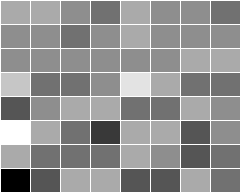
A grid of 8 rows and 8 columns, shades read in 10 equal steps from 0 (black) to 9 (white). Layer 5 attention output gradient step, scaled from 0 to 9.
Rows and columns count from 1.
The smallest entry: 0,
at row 8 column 1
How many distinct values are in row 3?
2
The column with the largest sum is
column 5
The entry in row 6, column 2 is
6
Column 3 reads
5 4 5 4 6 4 4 6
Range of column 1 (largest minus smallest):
9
